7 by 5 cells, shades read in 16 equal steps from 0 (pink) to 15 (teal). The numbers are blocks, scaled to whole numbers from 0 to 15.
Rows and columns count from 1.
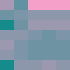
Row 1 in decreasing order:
10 5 0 0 0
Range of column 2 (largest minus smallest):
3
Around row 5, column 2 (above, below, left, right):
7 8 6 9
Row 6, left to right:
7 8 9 9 9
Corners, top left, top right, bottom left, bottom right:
5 0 15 7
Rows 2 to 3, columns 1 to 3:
9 8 7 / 15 9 6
